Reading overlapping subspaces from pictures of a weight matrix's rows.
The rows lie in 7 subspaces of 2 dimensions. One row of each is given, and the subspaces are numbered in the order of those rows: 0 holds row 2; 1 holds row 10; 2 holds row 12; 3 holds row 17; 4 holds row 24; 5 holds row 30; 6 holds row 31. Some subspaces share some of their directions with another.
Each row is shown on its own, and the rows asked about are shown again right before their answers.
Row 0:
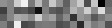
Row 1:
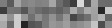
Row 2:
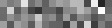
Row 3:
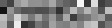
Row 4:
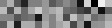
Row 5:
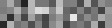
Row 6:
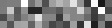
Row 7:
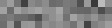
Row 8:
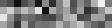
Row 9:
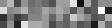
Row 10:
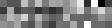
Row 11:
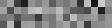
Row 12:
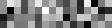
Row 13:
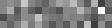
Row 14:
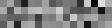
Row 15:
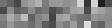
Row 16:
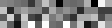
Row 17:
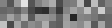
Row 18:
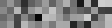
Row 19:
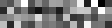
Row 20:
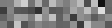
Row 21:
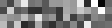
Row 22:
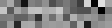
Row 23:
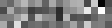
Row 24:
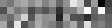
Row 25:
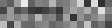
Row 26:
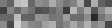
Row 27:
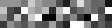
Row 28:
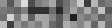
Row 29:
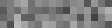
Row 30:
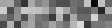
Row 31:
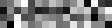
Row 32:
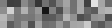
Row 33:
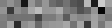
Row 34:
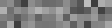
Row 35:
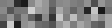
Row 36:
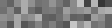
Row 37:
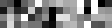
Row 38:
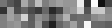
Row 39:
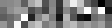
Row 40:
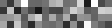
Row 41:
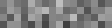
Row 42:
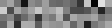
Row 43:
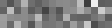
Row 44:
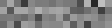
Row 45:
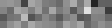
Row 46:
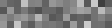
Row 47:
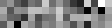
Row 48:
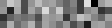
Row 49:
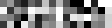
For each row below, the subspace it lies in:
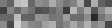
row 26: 6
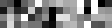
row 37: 1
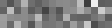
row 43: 2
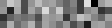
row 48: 2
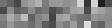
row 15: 1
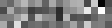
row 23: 4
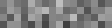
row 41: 3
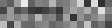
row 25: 3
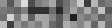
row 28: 3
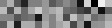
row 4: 5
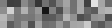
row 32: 2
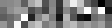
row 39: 4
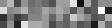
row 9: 0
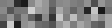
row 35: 1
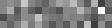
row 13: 0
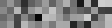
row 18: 5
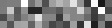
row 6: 0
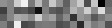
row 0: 2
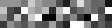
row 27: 5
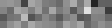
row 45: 4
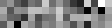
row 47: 4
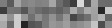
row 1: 0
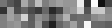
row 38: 1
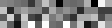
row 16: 3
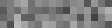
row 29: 6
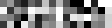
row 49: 4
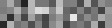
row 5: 3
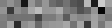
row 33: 0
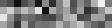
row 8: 2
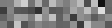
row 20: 2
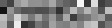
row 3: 0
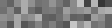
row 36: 5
